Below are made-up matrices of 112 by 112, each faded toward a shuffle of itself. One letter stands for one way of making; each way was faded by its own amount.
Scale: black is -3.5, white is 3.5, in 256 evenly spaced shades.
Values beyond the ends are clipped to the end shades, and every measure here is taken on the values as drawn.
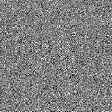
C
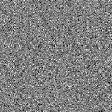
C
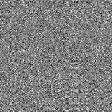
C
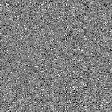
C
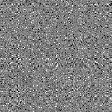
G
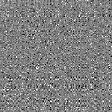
G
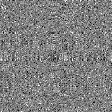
C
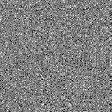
C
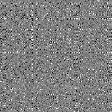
G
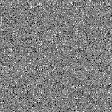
C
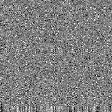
C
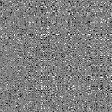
G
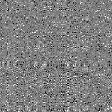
G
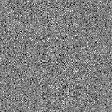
C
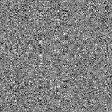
C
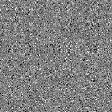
C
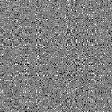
G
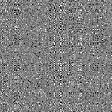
G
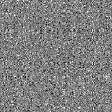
C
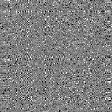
G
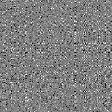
G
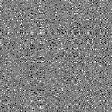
G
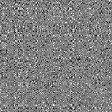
G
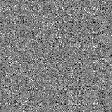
C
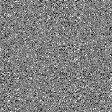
C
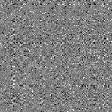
G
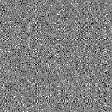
G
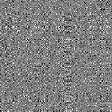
G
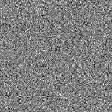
C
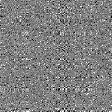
G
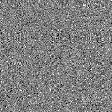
C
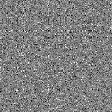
C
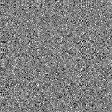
C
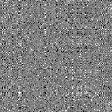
G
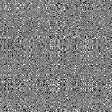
G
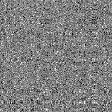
C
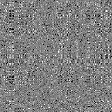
G
